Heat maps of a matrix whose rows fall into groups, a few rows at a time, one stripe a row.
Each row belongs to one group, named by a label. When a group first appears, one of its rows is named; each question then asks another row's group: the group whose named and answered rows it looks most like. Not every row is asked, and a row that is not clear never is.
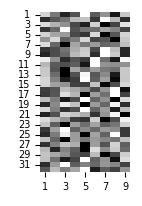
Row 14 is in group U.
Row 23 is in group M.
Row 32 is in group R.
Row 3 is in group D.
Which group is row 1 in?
U
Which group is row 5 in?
D
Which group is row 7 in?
M
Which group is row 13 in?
U
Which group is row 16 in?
R
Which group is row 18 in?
U
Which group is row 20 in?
U
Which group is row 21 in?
R
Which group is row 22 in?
D
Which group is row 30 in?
U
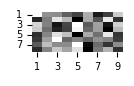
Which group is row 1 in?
D
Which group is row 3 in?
U
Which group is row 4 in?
U
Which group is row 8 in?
R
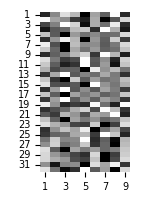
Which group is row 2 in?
D
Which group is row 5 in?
M
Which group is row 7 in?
M
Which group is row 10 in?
U
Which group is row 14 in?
M
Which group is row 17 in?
M
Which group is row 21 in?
R
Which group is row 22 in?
M
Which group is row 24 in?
R
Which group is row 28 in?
M
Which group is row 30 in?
D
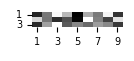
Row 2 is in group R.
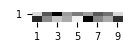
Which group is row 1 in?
M
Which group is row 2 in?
R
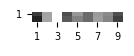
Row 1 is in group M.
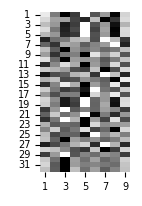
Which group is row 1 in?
U
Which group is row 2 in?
D
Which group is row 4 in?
U
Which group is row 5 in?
U
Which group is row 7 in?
R
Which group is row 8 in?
M
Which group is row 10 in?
M
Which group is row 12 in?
D
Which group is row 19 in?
U
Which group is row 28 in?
D
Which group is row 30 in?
M
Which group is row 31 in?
M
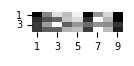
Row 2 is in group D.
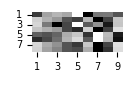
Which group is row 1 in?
R
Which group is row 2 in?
D
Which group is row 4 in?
D
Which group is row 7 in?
D
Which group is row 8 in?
D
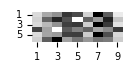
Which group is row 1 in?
D
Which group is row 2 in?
U
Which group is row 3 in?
D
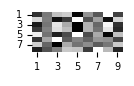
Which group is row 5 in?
U
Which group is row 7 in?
M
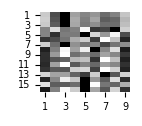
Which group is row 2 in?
M
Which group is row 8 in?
R
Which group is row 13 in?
D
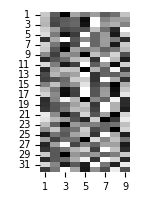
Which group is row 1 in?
M
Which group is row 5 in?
U
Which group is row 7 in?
U
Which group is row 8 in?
M
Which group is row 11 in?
U
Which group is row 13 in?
R
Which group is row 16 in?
U
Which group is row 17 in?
U
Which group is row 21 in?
U
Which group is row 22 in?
D
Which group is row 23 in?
M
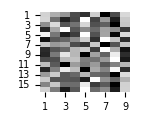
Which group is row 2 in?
U
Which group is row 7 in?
D
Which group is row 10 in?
R
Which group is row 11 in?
M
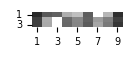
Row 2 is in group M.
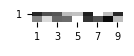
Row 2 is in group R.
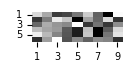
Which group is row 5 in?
D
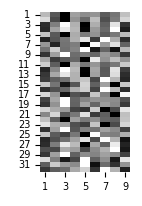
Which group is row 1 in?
M
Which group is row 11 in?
M
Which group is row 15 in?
U
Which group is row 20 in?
D
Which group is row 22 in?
M
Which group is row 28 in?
R
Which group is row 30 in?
U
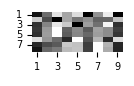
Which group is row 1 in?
R
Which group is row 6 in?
U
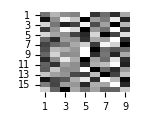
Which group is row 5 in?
D
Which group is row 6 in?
R
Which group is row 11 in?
R
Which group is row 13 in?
D
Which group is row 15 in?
R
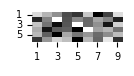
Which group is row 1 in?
D
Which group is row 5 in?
M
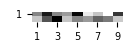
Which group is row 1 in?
R
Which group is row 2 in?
M
